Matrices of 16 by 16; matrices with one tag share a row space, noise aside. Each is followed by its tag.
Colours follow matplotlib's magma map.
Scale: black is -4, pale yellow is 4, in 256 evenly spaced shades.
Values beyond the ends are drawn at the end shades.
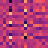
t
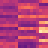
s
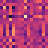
t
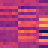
s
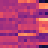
s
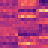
s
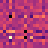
t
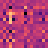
t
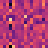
t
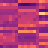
s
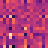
t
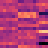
s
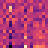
t
